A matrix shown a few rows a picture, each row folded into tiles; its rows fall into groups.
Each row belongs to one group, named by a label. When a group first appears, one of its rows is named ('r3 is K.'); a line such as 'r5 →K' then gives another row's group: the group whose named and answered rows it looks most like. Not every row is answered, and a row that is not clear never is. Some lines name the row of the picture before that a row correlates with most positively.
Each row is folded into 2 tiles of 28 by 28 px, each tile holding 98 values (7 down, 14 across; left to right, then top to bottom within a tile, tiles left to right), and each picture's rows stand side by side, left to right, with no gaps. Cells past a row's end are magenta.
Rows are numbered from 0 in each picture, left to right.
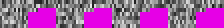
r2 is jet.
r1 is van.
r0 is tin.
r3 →jet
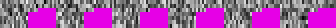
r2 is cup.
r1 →cup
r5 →jet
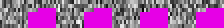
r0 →tin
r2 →jet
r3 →tin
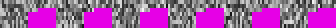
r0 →cup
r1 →jet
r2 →cup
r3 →tin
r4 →cup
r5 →tin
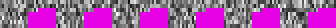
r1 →cup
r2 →van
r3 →cup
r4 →tin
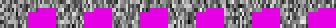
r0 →van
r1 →tin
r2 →van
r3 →jet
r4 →cup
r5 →van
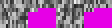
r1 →van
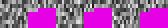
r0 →tin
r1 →van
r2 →jet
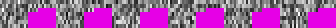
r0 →van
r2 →tin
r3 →tin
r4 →jet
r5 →cup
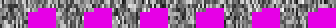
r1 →cup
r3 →van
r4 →cup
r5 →van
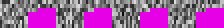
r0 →tin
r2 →cup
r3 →van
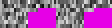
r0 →tin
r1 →tin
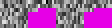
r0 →tin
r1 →tin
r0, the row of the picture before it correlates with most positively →1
